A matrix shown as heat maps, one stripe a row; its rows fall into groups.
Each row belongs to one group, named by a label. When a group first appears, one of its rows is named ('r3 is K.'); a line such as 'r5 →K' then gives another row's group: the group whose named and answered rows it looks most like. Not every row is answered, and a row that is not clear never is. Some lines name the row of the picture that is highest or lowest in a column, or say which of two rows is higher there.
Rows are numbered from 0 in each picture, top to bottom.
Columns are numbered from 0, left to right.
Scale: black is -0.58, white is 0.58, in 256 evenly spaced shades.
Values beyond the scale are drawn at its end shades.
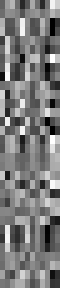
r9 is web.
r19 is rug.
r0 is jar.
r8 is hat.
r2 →web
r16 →jar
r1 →jar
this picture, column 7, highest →6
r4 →hat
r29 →jar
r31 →web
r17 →jar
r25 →hat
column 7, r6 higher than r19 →Yes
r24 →web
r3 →web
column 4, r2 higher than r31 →Yes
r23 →jar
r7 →hat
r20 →jar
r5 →hat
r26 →hat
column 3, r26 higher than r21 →No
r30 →web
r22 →rug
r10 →rug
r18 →jar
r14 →web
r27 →hat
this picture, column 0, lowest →8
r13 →hat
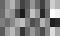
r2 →web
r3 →jar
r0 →jar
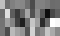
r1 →hat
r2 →jar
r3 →rug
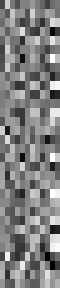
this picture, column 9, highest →30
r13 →jar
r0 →hat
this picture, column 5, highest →28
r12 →jar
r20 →rug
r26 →jar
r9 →jar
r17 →jar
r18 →web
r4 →jar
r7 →hat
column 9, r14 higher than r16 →Yes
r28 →hat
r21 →jar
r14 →rug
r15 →hat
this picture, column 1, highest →28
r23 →rug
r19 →rug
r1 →rug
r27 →jar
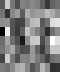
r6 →hat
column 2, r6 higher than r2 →Yes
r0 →hat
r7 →web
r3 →hat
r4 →jar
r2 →jar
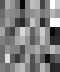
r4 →web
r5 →jar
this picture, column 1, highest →6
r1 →jar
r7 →web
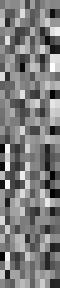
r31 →web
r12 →jar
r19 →web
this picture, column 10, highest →7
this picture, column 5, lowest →26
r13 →jar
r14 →web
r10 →web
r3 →jar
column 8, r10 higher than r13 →Yes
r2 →rug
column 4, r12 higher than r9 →No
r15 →rug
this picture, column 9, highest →22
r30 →rug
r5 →web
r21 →web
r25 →hat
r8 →rug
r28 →hat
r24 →rug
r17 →hat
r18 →hat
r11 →jar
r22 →rug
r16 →hat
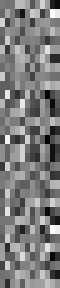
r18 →hat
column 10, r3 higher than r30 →Yes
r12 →web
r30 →web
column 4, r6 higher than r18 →Yes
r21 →hat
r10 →hat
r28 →web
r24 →web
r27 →rug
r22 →jar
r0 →web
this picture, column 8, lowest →25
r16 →web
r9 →rug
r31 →rug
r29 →hat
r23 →hat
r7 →rug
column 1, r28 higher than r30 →No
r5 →rug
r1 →jar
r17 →web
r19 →web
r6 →web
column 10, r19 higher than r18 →No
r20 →jar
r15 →hat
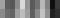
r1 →web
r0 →web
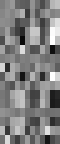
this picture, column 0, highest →7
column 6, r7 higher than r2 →No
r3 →jar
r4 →jar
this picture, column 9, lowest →15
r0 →jar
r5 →web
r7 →rug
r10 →web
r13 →web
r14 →rug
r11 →web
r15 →hat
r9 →rug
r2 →jar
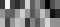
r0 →hat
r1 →web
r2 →rug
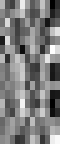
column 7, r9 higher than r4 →No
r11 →web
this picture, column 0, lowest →4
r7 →web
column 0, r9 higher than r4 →Yes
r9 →rug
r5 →jar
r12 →web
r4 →hat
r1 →web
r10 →web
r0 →web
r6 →rug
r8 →web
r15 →jar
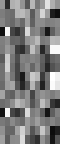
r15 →web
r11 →web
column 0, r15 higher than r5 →Yes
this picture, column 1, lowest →0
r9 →jar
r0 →rug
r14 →web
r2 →rug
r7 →hat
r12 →hat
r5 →jar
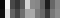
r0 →hat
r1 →hat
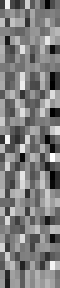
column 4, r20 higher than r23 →Yes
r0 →hat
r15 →hat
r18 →hat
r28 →hat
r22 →rug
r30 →rug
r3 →jar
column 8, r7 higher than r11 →No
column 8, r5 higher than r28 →Yes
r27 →rug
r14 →jar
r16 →web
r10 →jar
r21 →rug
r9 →web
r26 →web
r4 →rug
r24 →hat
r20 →web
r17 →jar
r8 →web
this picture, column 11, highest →14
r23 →rug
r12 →web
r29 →jar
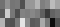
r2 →web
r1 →hat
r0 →jar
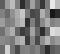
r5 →hat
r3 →jar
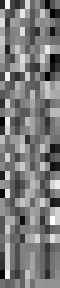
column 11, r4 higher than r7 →Yes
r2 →rug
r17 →hat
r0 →hat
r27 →hat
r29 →hat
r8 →hat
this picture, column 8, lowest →24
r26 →jar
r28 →hat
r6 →web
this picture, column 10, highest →24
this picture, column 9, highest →5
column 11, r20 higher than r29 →Yes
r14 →hat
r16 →web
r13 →hat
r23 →jar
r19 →hat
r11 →hat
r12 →jar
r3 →web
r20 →jar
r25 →hat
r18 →web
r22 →web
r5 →rug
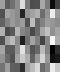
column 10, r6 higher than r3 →No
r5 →web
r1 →jar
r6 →web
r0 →web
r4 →jar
